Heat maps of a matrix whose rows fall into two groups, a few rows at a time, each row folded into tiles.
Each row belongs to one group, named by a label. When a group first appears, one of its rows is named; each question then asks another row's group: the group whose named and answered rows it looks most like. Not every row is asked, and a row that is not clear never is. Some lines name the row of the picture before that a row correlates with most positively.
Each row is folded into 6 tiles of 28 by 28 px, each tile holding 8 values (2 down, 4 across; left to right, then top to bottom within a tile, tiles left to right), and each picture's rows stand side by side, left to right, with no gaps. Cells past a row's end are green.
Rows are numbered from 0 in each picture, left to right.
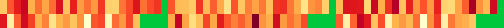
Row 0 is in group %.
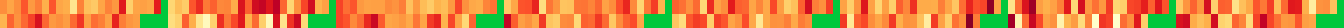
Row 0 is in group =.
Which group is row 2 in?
=
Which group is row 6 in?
%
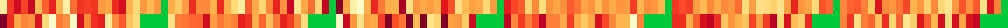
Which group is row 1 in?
=
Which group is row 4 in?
=
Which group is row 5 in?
=
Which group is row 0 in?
%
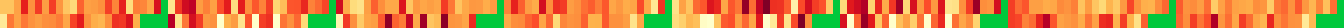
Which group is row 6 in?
=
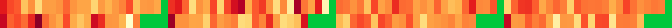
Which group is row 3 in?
%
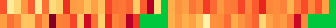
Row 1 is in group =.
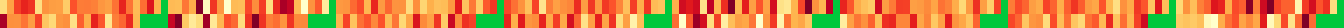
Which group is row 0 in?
%
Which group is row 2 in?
=
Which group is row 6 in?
=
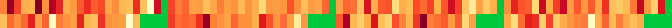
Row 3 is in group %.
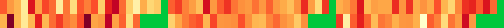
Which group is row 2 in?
%
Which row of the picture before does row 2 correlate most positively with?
3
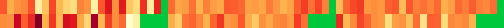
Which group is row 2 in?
%
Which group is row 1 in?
%
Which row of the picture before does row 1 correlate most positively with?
2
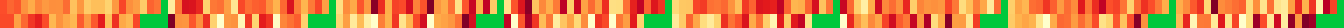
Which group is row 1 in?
%
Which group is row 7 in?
=
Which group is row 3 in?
%
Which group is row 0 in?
=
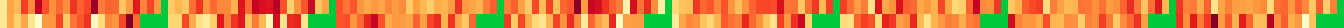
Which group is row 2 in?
=
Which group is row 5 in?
%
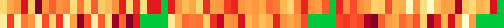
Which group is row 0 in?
=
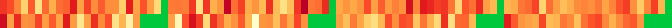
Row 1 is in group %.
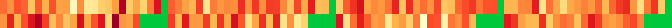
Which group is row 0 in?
=
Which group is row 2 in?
%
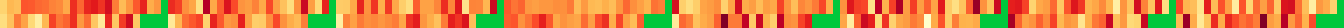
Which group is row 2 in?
=
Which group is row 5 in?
%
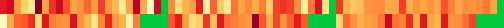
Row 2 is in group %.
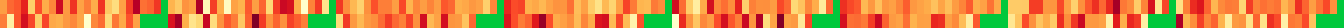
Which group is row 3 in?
=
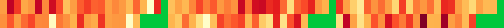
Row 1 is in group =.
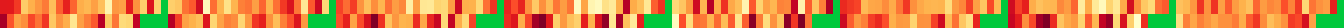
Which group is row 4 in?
=
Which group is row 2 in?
=
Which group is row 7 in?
=
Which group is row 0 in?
=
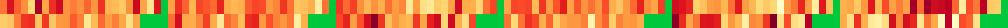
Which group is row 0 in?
%
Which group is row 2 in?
=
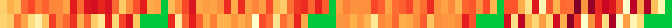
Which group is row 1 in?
%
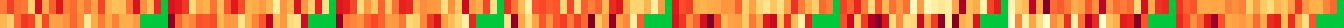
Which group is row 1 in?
=
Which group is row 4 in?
=
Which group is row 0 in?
%
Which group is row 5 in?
=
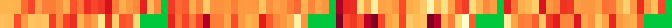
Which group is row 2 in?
=
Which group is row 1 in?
=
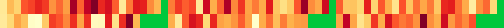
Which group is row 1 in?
%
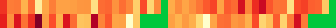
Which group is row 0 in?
=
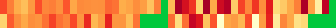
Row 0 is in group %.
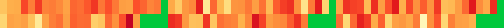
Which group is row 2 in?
%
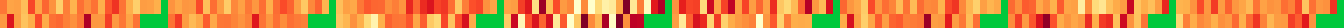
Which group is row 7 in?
=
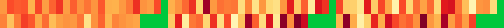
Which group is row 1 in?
=
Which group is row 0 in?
%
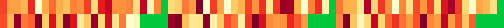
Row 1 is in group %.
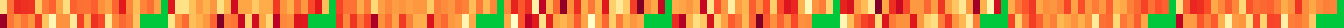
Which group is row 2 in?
=
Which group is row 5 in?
%
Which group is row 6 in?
%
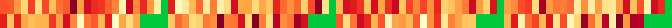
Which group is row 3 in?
=
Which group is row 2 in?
%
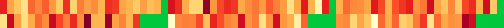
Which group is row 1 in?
%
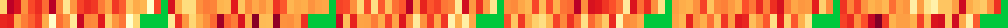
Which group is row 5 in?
=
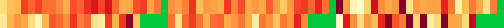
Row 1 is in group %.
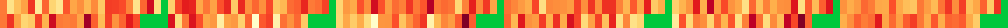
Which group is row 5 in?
=
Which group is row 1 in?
%
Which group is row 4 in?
=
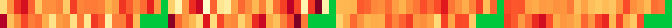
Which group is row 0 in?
%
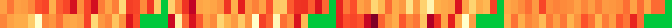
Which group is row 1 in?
%
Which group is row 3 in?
=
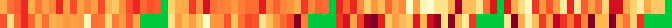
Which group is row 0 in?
%
